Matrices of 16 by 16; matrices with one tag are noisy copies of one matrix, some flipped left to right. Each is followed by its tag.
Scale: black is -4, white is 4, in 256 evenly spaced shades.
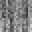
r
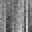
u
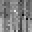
r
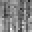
r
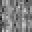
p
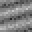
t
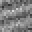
t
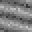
t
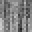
r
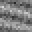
t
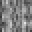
p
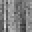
u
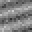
t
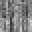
r
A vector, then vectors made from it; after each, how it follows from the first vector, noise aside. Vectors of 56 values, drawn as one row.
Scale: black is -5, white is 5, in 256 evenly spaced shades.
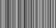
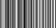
scaled up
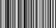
scaled up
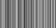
copied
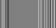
partly zeroed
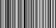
scaled up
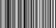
scaled up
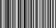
scaled up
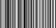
scaled up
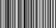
scaled up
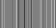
partly zeroed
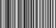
scaled up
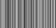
copied
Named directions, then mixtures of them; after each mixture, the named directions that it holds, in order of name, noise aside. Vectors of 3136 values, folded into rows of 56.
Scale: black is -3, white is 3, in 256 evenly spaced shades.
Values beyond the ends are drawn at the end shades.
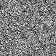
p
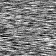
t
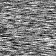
t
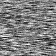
t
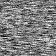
p, t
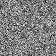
p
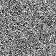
p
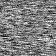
p, t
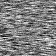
t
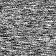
p, t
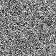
p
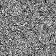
p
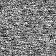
p, t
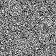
p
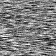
t
